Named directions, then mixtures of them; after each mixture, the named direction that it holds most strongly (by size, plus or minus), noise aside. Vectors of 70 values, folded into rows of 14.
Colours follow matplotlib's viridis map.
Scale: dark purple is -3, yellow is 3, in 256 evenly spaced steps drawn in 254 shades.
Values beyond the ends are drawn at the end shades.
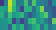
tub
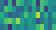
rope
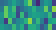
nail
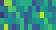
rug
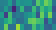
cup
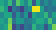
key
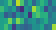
key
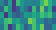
cup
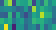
rug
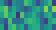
nail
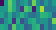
tub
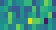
cup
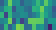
cup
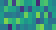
rope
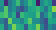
nail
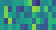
nail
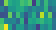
rug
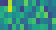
tub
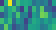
rug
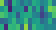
rug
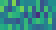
rope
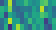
cup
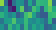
tub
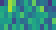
tub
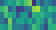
key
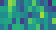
tub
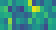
key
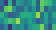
rope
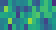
nail
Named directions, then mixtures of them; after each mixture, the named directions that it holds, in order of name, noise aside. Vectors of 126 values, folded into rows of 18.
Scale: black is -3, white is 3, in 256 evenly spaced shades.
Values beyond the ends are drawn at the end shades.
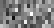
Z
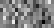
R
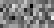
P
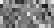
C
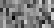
P, R, Z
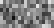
C, P, Z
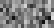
P, R, Z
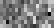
C, Z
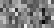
P, R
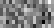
C, R, Z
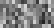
C, R, Z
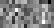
C, R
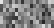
C, P, R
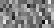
P, R, Z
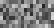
C, P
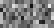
C, P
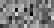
P, R, Z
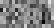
C, P, R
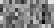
C, P, R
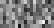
R, Z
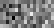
Z
